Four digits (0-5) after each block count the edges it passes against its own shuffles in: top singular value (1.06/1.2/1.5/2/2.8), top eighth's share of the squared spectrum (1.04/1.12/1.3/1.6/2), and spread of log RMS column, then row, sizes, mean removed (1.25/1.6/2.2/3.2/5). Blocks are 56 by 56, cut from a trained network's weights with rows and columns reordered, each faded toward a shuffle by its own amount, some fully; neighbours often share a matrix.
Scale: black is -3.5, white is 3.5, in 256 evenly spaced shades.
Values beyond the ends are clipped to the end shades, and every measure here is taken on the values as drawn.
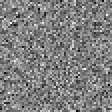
2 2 1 0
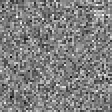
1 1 0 0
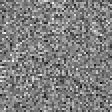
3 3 1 0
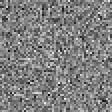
2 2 0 1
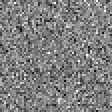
1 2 0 0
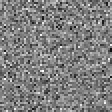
2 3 1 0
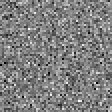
1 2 0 0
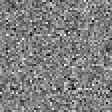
3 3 1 2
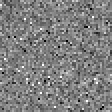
0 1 0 0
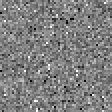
0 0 0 0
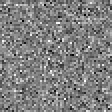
0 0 0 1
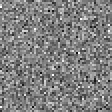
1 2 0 0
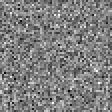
0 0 0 0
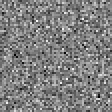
0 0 0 0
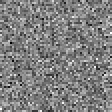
2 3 0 1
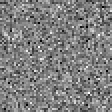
1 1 0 0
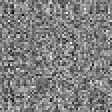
3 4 2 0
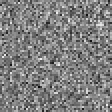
2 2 0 0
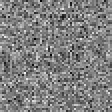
3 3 1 0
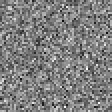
1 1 0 0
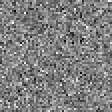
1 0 0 0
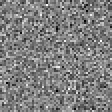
2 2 1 0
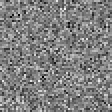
1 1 0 0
